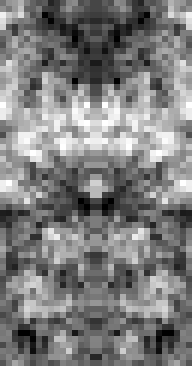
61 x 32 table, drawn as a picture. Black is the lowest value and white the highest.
Mirror symmetry: left to right. Grain: blotchy. Odd rows or columns: none. Histogram: bell-shaped. Ninth with the lowest average: top middle. Slope: none.
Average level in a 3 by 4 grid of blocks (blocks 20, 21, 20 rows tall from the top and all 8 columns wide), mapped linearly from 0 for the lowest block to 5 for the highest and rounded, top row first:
5005
5445
1221
